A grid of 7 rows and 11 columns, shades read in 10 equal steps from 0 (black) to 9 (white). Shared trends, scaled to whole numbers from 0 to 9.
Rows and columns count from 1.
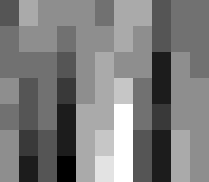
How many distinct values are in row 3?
5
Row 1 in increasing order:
3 3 4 4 4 5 5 5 6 6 6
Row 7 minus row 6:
0 -1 0 -1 0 1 0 0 0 0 0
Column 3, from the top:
5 5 4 4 4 3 3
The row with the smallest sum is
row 3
